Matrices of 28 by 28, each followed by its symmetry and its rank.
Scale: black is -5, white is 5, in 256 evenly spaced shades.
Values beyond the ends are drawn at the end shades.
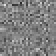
neither, rank five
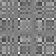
symmetric, rank two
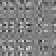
neither, rank three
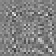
symmetric, rank three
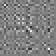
symmetric, rank three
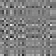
neither, rank two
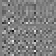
neither, rank three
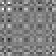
symmetric, rank two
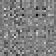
neither, rank five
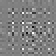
symmetric, rank two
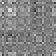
symmetric, rank three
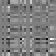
neither, rank two
